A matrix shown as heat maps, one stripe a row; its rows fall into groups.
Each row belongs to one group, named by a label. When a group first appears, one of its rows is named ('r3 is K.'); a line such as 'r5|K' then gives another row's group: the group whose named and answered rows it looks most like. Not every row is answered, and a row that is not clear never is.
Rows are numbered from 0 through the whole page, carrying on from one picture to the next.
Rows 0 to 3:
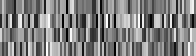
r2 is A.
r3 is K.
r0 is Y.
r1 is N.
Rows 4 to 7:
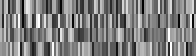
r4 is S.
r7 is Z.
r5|A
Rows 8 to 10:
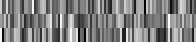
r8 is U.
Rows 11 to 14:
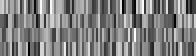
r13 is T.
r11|Z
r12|K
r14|N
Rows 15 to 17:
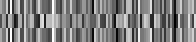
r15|S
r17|S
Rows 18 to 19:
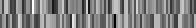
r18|U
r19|N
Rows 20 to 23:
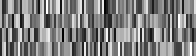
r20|K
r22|N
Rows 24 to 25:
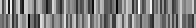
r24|S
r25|N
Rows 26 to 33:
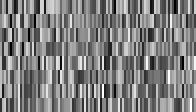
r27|Z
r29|U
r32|T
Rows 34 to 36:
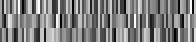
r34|A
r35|T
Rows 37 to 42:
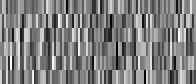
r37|Y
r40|Z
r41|S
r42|U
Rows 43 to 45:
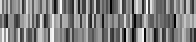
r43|A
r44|K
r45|Z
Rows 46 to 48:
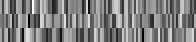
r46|U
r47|N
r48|S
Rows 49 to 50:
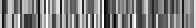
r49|K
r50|T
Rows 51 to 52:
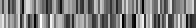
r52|Z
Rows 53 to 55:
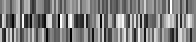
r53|Z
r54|Y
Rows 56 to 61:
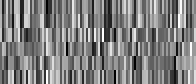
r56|U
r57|U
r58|T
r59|Y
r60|K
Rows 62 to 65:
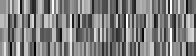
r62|Z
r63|S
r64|S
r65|Z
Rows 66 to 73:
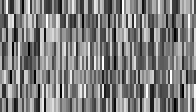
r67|K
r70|T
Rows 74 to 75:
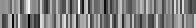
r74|Z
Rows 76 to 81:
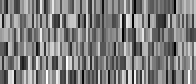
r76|K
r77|A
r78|Z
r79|K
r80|A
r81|K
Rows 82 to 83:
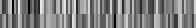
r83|N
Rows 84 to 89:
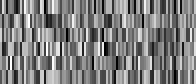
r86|A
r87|K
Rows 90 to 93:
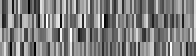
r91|K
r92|A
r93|Z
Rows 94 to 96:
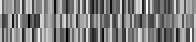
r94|A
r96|A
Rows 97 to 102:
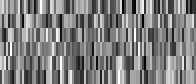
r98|S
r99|K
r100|S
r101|Y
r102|Y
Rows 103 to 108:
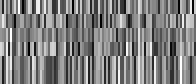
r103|A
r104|Y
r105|S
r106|S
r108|U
